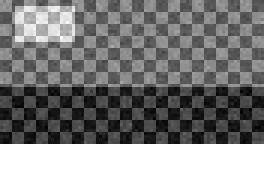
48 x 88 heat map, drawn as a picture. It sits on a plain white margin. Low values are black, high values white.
Odd patch: higher, in the top left. Seam: horizontal, 60% of the way down, the top part higher. Ninth with the highest average: top left. Mirror symmetry: none.
